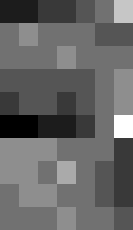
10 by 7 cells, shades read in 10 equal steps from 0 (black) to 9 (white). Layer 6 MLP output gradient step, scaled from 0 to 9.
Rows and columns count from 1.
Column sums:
32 35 35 36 35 37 42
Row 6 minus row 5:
-2 -3 -2 -1 -1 0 4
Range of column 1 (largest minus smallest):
5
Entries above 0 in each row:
7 7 7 7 7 5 7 7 7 7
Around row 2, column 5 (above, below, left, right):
3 4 4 3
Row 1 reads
1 1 2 2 3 4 7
